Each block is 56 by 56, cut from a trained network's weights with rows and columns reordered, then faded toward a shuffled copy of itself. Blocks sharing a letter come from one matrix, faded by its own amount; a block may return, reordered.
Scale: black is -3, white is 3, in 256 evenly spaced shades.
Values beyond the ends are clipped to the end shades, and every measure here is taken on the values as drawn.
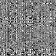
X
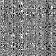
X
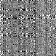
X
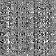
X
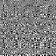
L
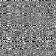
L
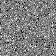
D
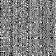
X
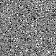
D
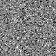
D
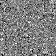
D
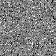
D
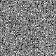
D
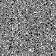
D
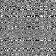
L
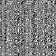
X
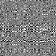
L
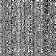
X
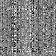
X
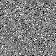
D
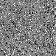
D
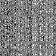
X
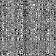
X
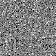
D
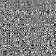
L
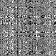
X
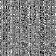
X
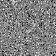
D
